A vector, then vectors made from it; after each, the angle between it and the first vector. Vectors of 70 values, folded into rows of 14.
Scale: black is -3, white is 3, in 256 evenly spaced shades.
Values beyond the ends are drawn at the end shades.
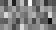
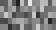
partly aligned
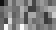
partly aligned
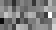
partly aligned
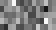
partly opposed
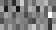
partly aligned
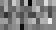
nearly opposite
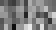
partly aligned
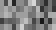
partly aligned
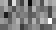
nearly opposite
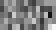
partly opposed
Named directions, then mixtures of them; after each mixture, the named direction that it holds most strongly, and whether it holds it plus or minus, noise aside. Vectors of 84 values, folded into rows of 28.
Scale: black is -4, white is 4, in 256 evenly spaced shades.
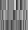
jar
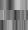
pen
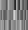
jar, minus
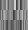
jar, plus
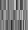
jar, plus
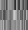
jar, minus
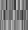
jar, minus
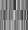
jar, minus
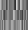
jar, minus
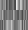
jar, minus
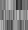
pen, minus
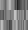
pen, minus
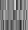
jar, plus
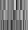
jar, plus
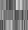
pen, plus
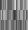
jar, plus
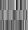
jar, plus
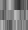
pen, minus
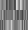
jar, minus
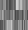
pen, plus
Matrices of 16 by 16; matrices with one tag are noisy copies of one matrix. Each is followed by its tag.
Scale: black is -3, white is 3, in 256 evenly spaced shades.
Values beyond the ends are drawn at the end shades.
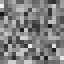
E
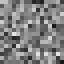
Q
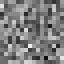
E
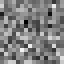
E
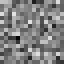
Q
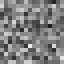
E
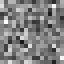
E
